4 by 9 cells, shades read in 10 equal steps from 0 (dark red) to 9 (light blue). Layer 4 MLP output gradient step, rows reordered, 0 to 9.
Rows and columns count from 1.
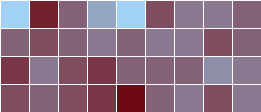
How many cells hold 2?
3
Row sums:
47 37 35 29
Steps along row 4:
up down down down up up down up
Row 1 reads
9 1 4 7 9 3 5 5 4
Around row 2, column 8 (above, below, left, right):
5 6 5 4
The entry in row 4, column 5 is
0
